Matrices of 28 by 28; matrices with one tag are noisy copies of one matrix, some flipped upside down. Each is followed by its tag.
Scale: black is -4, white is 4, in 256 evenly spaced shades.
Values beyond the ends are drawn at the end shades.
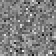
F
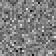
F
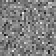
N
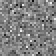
F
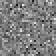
F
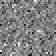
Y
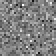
F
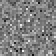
F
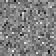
N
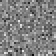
F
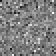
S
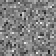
N
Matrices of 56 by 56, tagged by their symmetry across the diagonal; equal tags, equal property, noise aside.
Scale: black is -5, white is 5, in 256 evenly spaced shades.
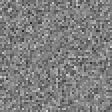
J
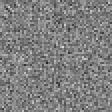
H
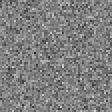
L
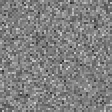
J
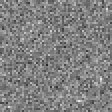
J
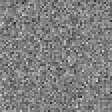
H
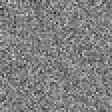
H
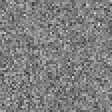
L
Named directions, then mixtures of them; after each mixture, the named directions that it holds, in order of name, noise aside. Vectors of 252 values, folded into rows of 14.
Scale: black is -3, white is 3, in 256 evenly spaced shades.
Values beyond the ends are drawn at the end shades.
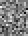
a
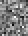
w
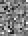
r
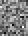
a, w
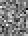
a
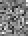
r, w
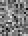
a, r, w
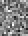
r, w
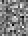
w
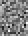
a, r, w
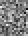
a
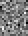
a, r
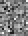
r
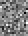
a, r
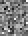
r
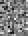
r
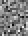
a, r, w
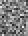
a, w
